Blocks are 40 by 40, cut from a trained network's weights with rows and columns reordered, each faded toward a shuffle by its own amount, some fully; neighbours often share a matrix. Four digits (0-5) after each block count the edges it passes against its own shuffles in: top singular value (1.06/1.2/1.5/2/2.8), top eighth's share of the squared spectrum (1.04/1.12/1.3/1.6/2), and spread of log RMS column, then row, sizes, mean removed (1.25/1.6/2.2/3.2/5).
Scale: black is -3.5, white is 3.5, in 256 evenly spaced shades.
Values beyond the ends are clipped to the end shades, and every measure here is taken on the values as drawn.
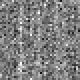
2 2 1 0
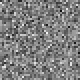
0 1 0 0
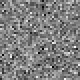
0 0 0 0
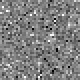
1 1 0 0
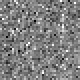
1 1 0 0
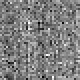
3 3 0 2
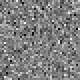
0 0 0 0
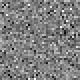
0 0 0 0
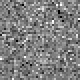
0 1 0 0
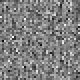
2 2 0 1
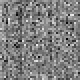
2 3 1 2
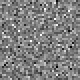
0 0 1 0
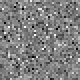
0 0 0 0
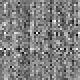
3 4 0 2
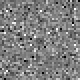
0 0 0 0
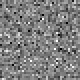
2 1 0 0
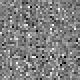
1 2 1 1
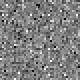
1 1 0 0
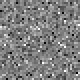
0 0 0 0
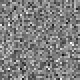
2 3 0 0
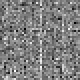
2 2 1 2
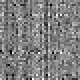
3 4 1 2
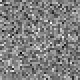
1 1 0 0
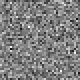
2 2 0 0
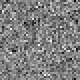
1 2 0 0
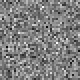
0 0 0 0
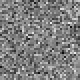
2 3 0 1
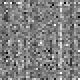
3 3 1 2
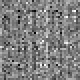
3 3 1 2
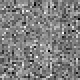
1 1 0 0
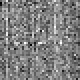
3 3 1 2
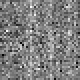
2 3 0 2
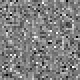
1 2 2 0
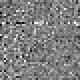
2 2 1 1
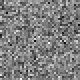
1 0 0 0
